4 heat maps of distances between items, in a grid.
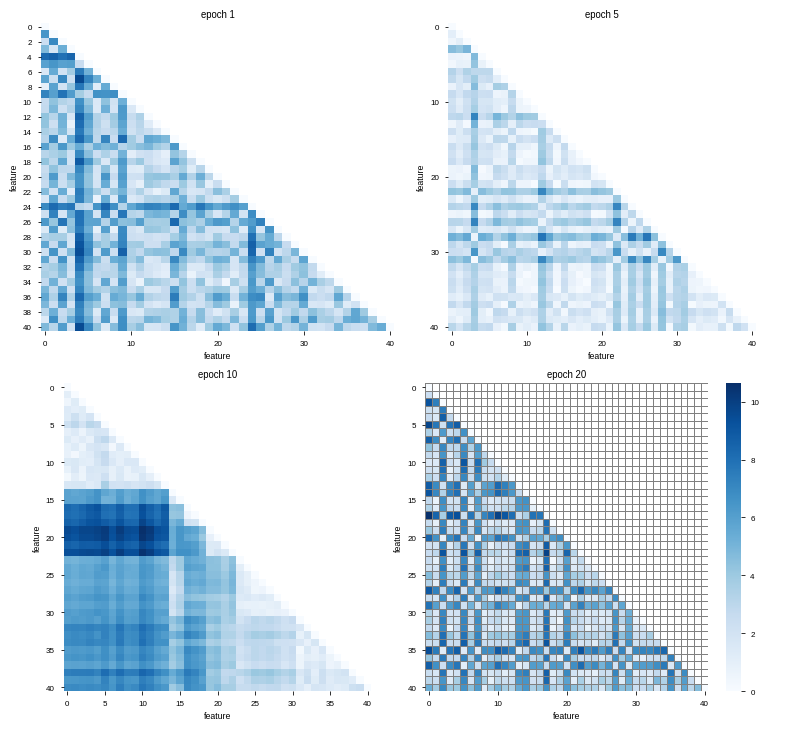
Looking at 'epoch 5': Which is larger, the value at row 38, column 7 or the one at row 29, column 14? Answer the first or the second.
the first
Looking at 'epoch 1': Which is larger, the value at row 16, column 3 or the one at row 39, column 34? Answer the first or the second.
the first
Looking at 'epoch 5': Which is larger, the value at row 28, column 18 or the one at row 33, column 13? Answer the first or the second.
the first
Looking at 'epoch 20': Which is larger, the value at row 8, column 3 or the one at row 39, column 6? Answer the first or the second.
the first
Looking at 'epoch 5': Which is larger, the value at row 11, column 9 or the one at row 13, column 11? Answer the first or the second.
the second
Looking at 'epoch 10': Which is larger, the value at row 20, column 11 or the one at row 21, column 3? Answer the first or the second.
the first
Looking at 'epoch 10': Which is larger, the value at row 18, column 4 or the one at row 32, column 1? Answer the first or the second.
the first
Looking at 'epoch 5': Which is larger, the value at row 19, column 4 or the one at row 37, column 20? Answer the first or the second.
the second
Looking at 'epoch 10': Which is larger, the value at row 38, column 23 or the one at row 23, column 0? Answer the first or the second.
the second
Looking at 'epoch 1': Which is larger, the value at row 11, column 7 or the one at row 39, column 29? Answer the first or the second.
the second
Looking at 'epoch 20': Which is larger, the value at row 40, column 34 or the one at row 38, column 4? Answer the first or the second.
the first
